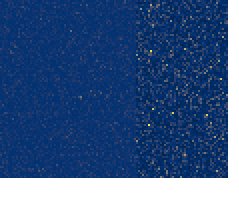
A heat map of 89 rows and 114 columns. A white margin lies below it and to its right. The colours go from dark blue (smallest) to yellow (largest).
Slope: none. Histogram: skewed, a long tail of high values. Mirror symmetry: none. Grain: fine. Seam: vertical, 60% of the way across, the left part calmer.
